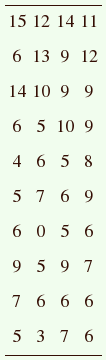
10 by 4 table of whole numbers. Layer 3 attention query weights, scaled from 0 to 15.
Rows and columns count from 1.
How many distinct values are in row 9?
2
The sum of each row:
52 40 42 30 23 27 17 30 25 21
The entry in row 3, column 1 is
14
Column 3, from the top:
14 9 9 10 5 6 5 9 6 7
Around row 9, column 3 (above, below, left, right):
9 7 6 6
